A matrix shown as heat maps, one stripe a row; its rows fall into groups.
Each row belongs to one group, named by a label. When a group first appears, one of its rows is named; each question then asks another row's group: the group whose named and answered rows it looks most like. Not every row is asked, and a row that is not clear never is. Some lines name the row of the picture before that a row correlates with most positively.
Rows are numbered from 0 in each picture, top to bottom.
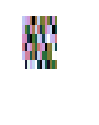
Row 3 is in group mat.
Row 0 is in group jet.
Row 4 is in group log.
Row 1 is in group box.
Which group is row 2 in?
log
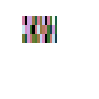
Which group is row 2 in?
mat
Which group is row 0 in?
mat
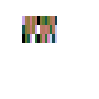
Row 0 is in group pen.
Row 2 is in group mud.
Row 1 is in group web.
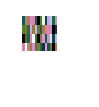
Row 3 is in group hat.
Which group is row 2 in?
mud
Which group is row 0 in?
mud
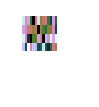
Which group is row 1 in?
pen
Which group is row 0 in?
jet
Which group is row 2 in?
log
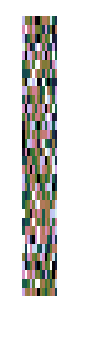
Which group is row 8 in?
hat
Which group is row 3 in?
jet
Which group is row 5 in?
web
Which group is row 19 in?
box
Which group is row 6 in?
mud
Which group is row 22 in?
log
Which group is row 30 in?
web
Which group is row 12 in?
mud
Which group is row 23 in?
mud
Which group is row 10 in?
mat
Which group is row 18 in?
pen
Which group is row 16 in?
mat
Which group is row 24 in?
web
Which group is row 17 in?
log
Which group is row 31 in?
pen
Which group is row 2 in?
pen
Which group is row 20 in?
mud
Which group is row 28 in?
pen
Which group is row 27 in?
mat
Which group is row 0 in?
pen
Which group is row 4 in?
mat
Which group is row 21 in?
web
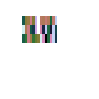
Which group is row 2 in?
mat
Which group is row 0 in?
web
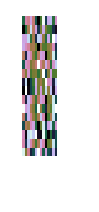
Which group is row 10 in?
log
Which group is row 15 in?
jet
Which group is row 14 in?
mat
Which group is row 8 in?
hat
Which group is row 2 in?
log
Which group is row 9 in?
mat
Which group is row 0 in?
mud
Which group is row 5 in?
web
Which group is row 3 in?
pen
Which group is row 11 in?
mat
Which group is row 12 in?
mud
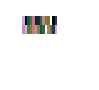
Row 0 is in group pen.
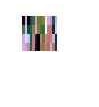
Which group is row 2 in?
pen
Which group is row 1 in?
hat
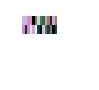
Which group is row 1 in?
box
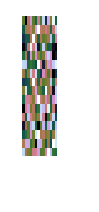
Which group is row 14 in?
log
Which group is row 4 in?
box
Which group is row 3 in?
box
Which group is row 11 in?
mat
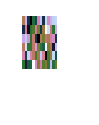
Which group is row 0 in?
log
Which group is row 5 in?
mud
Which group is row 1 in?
hat
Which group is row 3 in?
hat
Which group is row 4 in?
mat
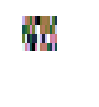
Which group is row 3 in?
jet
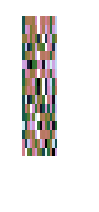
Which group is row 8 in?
mud
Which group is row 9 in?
hat
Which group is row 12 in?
box
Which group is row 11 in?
web
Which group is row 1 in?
web
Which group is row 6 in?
web
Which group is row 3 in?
hat
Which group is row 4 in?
web
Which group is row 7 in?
mud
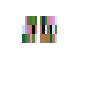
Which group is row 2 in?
web
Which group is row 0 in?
log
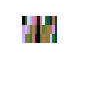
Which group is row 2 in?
pen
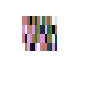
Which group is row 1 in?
hat
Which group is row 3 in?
jet
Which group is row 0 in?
log
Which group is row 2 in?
mat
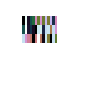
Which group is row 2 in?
jet
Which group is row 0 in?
hat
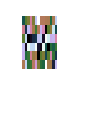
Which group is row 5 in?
hat
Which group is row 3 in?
box
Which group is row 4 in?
pen
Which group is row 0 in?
web
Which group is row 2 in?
log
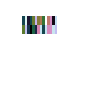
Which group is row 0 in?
hat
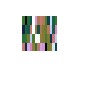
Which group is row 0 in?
mud
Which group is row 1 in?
mud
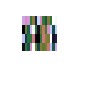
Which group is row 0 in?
log
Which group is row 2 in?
pen
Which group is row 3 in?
mud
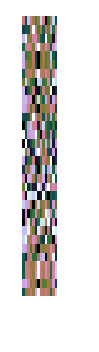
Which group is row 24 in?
log
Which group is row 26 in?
pen
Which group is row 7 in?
log
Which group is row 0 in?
mat
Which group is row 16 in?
pen
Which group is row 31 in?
web
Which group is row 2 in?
hat
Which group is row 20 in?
box
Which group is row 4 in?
pen
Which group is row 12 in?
box
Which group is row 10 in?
pen
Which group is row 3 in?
web
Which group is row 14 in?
hat
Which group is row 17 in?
mud
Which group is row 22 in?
hat
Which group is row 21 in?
jet
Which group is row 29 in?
web
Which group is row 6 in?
web
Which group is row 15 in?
jet
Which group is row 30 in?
pen
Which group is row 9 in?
jet
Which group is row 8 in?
pen
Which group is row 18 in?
mat
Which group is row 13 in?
box
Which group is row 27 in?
mat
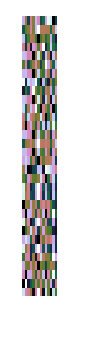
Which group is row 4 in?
jet
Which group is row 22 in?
mat
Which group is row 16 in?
pen
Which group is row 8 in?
mud
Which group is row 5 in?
hat
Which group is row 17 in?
log
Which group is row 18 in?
mat
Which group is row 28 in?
pen
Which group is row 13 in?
jet
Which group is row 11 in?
mat
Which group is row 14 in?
web
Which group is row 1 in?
web
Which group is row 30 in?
hat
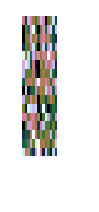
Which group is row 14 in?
web
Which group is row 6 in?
pen
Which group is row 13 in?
mud
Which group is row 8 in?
hat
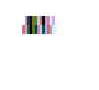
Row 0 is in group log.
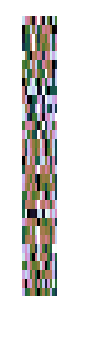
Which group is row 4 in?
log
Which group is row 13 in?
log
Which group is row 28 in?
mat
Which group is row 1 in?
box
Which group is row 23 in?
pen
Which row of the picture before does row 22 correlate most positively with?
1
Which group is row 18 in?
pen
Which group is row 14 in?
mat
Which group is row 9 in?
log
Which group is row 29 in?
pen
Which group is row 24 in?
web
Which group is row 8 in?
box
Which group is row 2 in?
mud
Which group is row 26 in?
log
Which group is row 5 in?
box
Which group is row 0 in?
jet
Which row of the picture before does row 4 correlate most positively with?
0
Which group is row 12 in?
mud
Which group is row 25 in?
web
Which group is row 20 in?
mat
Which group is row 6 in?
hat
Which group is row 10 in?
jet
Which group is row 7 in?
mud
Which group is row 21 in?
web
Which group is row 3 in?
mud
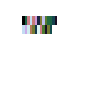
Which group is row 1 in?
log
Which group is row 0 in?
box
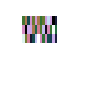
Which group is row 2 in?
jet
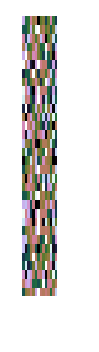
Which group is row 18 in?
mat
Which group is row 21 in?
pen
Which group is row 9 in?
jet
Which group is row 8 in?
jet
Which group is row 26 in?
pen
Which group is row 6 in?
mud
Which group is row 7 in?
hat
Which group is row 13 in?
mat
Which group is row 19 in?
mud
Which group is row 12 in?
hat
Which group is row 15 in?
hat
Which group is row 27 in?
mud
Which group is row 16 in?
box
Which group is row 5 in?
jet
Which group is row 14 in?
pen
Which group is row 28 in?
hat
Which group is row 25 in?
hat
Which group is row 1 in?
web
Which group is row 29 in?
mat
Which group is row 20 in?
web
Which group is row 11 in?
mat
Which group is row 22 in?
jet
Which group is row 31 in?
web
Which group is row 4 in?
hat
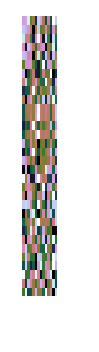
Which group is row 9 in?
mat
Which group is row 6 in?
pen
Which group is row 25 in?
mat
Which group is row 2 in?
jet
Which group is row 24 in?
box
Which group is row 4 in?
jet
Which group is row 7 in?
hat
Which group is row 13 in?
web
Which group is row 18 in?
jet
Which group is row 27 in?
log
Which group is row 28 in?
log
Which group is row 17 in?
hat
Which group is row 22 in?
mud
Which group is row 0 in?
log
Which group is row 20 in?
mat
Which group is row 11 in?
web
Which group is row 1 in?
jet
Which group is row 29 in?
box
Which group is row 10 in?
web
